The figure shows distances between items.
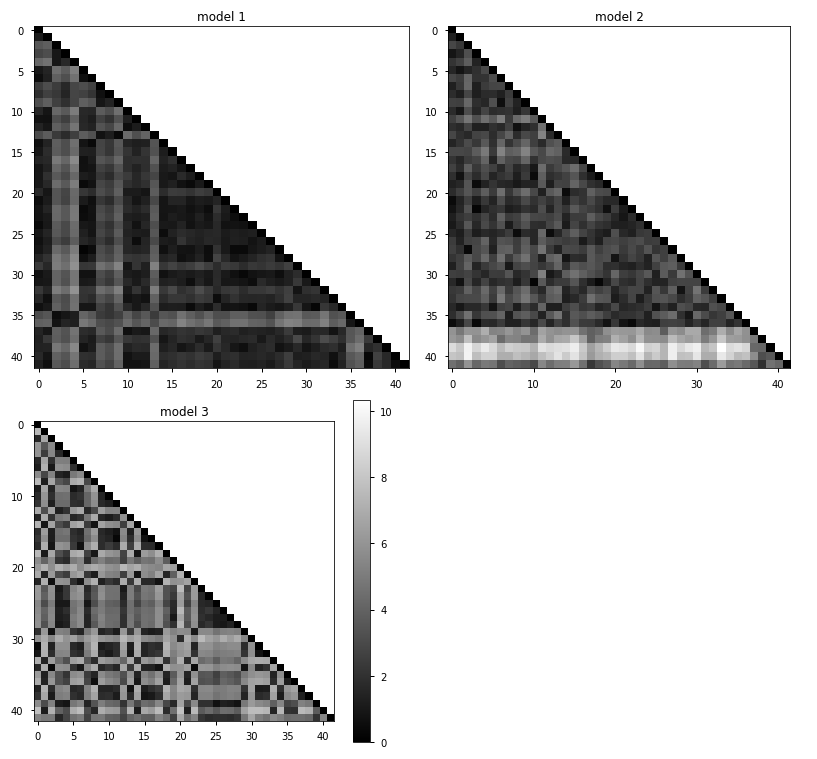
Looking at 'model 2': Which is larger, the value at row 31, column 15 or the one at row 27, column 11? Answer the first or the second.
the second
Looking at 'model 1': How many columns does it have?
42
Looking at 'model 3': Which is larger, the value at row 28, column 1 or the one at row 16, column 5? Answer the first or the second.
the first
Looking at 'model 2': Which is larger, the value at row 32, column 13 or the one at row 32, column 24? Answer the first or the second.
the first
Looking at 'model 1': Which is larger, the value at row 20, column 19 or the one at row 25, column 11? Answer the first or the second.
the first
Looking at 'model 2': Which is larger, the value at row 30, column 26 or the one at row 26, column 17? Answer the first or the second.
the first
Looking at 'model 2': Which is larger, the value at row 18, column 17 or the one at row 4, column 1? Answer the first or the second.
the second
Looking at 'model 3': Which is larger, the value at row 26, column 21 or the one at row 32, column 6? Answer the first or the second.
the first
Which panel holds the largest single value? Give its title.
model 2
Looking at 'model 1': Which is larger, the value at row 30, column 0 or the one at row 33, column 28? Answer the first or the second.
the second
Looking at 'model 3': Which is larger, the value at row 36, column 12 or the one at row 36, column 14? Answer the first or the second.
the first
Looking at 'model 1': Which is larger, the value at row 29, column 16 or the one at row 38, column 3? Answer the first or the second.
the second
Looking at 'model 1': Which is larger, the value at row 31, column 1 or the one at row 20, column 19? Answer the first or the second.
the second
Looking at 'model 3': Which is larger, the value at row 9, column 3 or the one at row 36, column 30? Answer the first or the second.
the second
